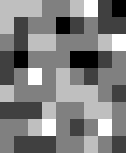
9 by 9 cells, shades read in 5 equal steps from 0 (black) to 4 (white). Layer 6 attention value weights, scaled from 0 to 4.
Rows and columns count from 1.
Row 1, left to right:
3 3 3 2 2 3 4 1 0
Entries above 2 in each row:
5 1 4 0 2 4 3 3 1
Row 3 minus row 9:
0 0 2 2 0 0 -1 1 3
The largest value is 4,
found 5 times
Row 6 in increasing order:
1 2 2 2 2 3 3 3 3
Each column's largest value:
3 3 4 4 3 3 4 4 4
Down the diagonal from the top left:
3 1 3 2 3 3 3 4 1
